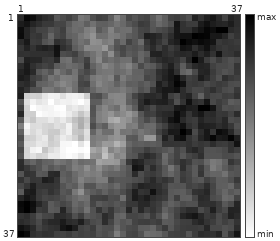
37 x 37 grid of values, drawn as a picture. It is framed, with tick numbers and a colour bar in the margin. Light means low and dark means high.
Ninth with the lowest average: middle left. Stripes: none. Histogram: skewed, a long tail of low values. Odd patch: lower, in the middle left. Roughest part: middle left.
